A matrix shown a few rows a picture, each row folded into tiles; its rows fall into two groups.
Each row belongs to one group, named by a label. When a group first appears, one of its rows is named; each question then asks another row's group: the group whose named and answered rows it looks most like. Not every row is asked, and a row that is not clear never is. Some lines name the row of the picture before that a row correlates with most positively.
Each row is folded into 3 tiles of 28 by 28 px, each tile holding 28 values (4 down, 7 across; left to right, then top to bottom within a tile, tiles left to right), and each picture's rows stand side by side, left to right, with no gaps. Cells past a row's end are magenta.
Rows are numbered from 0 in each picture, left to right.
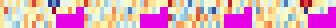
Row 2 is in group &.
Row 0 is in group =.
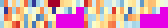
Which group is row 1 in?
&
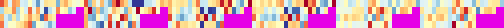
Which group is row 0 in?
&
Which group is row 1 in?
=
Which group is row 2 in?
&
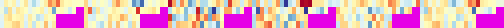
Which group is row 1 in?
=
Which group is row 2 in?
&
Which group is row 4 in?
&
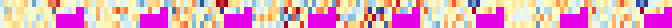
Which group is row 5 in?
=
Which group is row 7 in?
=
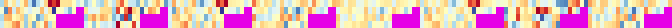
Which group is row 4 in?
&
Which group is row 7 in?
&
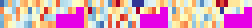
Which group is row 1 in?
=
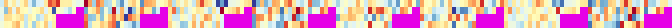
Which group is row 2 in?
=
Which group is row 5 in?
&
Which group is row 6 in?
=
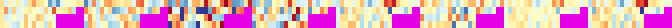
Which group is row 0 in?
=
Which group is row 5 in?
&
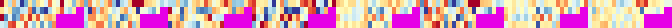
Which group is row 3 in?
&
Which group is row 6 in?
&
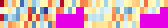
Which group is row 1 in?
&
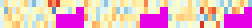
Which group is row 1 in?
&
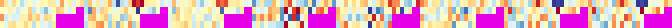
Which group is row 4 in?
&
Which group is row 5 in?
&
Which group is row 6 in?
=
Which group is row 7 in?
=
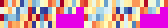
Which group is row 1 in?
&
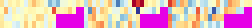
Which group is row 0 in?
=
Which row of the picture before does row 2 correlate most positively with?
0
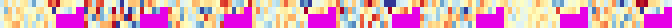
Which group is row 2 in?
&
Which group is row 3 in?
=
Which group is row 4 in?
=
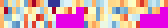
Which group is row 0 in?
=
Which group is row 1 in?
&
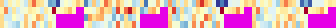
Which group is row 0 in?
=
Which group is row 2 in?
=
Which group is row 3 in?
=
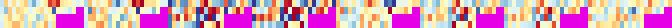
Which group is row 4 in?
=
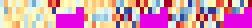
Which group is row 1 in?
&
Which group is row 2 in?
&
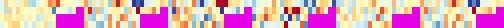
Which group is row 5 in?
=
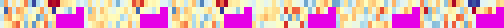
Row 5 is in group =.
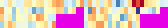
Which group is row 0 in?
&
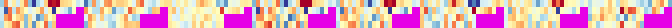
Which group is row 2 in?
=
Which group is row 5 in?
=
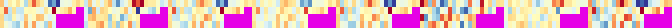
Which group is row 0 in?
=
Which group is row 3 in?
=
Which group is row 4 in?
=
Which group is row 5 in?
&
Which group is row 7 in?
=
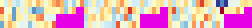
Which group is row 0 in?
&
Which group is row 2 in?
=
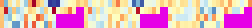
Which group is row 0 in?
=
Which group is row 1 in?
=
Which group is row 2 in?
&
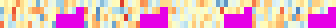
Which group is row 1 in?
&
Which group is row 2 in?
=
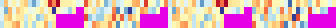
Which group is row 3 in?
&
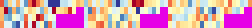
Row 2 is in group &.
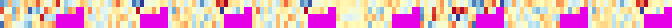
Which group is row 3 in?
=
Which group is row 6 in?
&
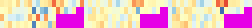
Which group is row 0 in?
&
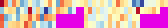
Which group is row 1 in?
=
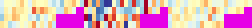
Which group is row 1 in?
&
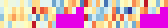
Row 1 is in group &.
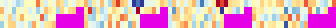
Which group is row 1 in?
=
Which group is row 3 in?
&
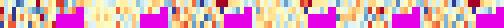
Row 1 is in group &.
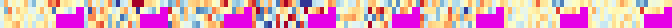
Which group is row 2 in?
&
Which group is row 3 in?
=
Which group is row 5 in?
&
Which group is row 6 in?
=
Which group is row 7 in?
=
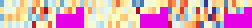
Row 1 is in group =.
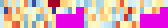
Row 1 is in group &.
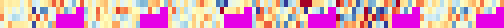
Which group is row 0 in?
&
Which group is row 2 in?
=
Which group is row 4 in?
&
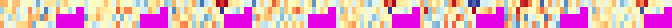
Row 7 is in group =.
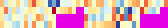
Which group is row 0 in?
=
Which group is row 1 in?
&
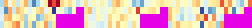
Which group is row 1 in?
=
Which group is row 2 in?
&
